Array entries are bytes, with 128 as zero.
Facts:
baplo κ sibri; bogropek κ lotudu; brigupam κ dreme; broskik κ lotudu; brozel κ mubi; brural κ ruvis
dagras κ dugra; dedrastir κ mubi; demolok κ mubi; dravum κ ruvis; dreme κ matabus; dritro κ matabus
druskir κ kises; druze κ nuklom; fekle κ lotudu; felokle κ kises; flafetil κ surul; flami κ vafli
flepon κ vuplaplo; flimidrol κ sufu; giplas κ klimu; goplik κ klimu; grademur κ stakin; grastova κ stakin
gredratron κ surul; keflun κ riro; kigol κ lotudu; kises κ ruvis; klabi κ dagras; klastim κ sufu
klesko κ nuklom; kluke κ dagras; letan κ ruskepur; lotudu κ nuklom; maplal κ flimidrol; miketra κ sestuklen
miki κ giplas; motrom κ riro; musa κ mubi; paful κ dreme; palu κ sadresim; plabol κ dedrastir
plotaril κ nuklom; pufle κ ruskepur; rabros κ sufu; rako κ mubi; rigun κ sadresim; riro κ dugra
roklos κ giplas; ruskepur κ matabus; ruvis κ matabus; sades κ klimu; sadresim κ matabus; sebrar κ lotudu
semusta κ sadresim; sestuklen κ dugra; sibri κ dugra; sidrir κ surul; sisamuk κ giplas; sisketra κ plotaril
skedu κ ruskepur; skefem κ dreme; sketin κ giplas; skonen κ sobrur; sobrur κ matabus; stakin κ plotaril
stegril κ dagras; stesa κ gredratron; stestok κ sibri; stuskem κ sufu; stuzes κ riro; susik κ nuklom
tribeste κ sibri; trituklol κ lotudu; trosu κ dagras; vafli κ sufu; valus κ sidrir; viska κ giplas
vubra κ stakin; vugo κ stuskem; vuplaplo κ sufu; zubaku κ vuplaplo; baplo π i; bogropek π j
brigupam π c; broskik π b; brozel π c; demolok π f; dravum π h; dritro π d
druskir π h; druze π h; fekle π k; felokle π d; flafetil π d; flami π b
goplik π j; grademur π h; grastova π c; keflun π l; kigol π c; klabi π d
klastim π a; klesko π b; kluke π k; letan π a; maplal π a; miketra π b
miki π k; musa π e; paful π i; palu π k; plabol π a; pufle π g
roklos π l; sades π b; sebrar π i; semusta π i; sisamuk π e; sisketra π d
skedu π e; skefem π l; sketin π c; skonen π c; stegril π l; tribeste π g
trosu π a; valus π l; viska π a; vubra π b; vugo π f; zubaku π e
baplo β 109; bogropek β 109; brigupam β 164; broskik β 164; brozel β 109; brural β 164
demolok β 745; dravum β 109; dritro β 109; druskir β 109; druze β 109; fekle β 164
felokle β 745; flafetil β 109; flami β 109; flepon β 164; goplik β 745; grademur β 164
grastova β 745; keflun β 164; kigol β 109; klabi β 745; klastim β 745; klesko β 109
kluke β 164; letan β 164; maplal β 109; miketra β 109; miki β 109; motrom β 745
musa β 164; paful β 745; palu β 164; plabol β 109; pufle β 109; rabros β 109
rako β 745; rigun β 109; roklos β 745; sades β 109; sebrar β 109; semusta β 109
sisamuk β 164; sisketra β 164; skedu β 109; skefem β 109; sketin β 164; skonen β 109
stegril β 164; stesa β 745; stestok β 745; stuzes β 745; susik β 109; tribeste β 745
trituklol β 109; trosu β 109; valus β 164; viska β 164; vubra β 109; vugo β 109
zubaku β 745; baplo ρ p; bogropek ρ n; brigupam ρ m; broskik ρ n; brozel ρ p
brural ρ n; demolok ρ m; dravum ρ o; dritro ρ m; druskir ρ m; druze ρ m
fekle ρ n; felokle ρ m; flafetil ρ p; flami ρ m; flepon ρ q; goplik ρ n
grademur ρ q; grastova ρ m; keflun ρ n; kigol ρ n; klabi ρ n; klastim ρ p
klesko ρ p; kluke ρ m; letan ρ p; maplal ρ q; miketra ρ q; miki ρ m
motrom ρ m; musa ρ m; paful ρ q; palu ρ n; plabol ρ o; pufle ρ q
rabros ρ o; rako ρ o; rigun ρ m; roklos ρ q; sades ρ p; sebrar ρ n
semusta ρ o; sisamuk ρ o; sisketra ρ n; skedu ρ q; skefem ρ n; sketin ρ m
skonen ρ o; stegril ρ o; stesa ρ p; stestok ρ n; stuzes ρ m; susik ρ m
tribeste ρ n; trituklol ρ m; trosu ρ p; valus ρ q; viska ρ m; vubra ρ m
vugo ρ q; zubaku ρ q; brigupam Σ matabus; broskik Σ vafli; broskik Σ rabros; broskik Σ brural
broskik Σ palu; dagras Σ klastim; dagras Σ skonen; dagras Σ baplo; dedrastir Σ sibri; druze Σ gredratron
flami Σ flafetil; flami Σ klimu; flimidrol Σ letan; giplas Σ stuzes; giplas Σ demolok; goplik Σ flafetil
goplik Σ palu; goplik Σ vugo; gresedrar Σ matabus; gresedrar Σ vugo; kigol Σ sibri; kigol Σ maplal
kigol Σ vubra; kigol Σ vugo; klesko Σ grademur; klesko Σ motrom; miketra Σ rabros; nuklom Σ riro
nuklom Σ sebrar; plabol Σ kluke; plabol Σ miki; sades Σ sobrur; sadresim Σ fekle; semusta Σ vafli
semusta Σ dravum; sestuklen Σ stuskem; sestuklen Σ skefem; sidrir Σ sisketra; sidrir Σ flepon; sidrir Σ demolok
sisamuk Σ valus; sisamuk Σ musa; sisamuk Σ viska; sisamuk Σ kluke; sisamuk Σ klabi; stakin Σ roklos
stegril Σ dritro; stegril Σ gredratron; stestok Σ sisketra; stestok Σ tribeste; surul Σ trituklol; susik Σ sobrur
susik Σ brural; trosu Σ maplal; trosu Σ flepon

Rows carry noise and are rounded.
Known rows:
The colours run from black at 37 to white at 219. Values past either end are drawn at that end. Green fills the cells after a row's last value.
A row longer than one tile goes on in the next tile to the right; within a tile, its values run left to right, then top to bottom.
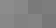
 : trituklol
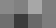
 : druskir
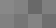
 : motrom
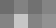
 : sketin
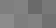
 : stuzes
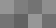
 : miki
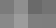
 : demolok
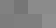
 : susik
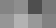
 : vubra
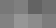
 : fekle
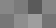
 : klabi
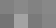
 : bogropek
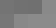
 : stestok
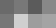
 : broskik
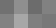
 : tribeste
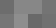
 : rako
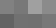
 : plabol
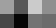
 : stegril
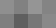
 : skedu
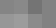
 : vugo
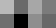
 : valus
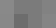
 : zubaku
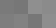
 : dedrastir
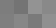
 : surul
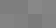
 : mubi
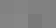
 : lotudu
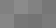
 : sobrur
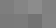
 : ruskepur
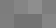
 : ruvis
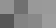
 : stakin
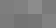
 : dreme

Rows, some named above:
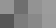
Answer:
stakin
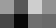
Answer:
stegril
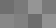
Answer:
sadresim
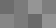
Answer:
sadresim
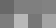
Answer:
brigupam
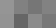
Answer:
maplal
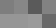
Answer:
baplo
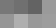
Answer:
miketra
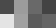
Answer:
stuskem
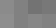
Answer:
flepon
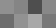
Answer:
sebrar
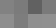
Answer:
paful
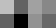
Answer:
roklos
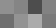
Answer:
sebrar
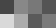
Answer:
sestuklen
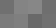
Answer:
rako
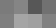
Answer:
sisketra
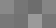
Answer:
kluke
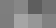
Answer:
sisketra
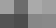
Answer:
druze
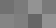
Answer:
sadresim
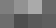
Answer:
dravum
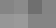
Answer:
vugo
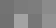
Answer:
goplik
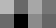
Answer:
valus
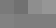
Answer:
trosu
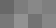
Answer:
semusta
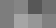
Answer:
sisketra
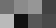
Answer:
skefem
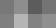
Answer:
grastova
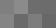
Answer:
klastim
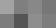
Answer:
grademur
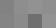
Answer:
pufle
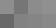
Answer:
nuklom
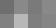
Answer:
brozel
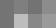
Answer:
kigol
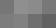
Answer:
rabros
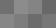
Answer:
letan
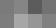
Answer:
sisketra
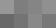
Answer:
gredratron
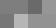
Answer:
klesko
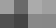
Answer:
druze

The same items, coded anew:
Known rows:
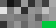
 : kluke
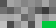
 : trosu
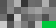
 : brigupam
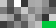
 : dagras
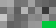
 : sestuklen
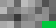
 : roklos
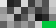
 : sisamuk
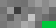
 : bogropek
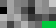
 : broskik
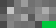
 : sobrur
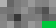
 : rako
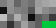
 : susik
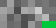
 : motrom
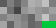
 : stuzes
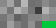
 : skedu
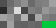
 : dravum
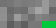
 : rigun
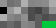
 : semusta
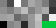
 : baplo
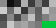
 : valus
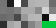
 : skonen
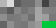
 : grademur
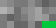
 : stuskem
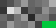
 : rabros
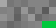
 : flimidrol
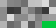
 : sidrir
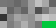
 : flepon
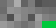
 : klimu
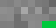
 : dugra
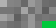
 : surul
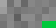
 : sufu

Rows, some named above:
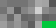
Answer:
sketin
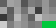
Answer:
maplal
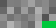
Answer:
brozel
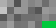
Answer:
zubaku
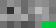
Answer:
druskir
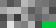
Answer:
gredratron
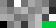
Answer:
baplo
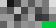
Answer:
plabol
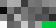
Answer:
goplik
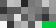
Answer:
kigol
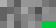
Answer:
paful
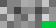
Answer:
tribeste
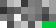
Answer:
kigol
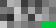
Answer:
vugo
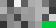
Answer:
klastim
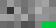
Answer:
druskir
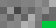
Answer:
bogropek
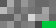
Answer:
skefem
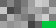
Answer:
demolok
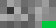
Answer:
druskir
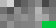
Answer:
grademur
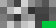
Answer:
stegril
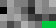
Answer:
broskik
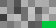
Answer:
sisketra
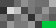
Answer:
rabros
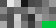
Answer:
vubra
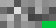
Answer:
druze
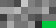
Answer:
dritro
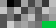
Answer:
valus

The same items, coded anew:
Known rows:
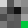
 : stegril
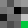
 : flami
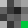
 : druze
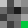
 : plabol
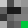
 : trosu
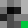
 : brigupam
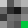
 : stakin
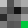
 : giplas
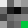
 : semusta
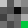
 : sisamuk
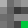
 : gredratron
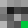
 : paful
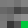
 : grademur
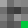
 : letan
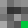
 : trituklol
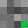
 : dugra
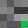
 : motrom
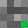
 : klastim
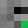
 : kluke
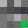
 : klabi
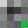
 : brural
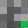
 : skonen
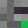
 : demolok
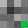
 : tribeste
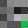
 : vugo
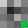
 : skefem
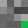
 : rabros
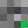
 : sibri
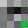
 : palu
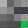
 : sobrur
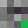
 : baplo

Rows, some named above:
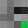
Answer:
miki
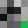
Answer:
kigol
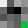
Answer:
broskik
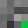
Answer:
druskir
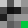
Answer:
goplik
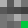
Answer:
klabi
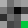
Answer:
miketra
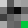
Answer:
klesko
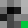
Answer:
brigupam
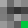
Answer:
baplo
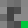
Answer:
sketin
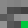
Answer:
roklos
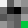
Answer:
broskik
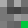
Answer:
bogropek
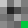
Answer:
skefem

